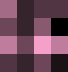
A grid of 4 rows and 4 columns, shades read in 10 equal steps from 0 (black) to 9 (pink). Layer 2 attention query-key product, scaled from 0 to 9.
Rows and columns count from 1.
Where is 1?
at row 4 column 4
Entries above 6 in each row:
0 0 3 0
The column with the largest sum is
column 3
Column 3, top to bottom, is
3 5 9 4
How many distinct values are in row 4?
4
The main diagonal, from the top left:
6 2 9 1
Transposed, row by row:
6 4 7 3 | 2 2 4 2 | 3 5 9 4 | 3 0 7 1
